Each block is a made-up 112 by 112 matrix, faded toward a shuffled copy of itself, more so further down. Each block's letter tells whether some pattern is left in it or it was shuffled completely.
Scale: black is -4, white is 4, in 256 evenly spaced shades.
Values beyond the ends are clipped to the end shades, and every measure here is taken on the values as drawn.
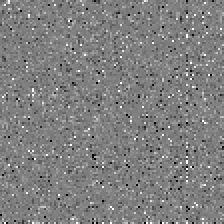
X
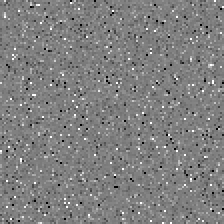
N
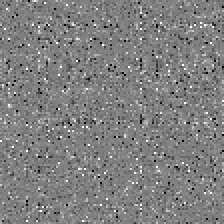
X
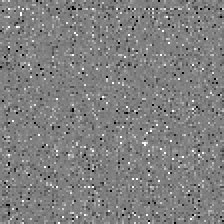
X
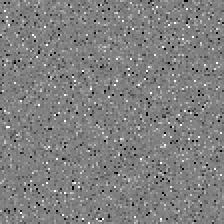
N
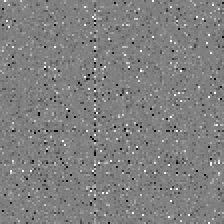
X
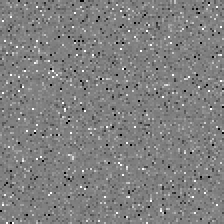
N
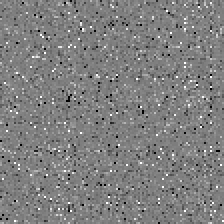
X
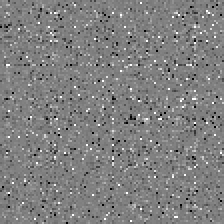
X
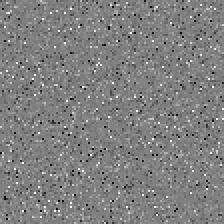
N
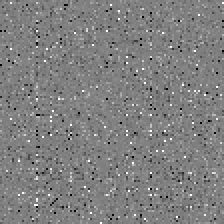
X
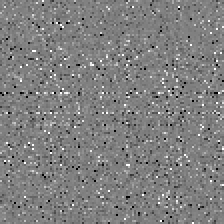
X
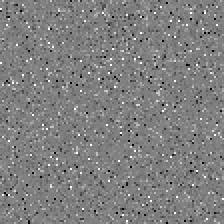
N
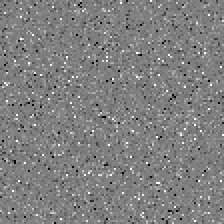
N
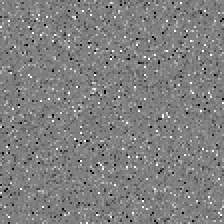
N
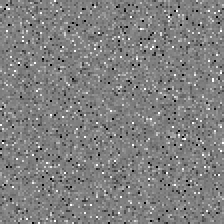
N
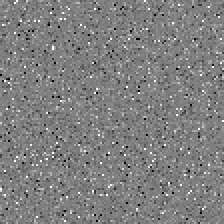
N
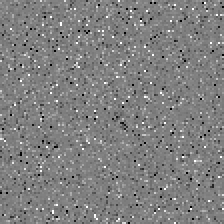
N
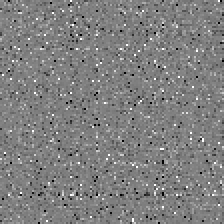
X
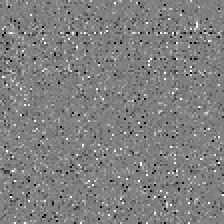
X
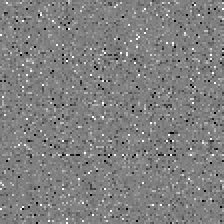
X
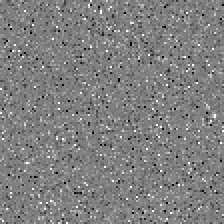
N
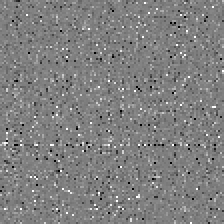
X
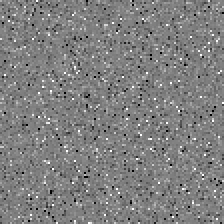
N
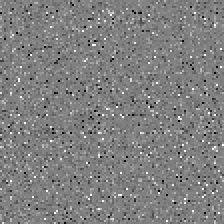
X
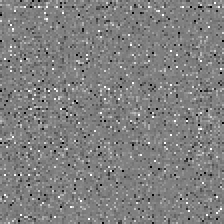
X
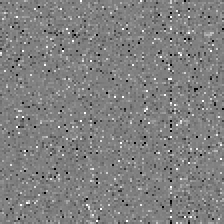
X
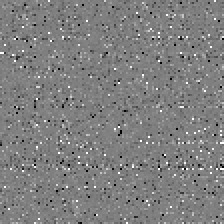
X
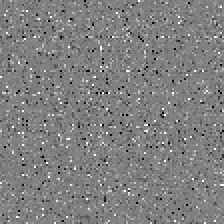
X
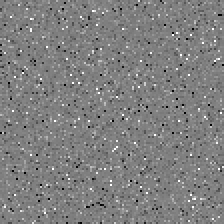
N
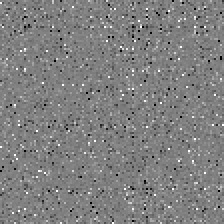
X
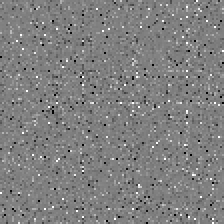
X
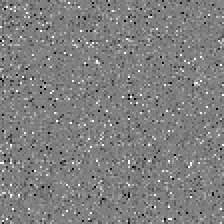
X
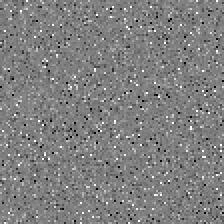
N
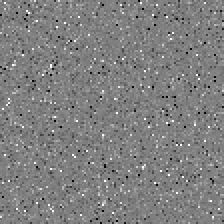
N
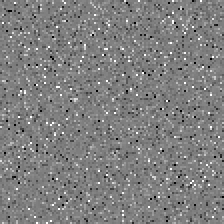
N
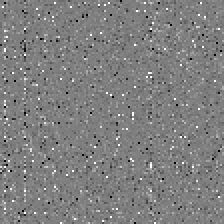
X
